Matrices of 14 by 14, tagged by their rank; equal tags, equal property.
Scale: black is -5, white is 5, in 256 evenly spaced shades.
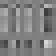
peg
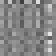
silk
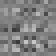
silk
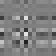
peg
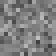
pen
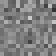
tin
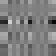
peg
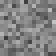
pen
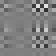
peg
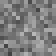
pen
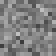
pen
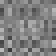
silk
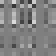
peg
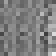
tin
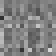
tin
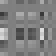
peg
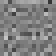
tin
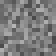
pen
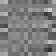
silk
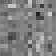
tin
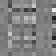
silk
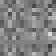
tin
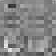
tin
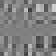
silk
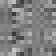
silk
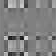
peg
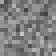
pen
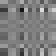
peg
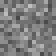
pen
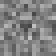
tin
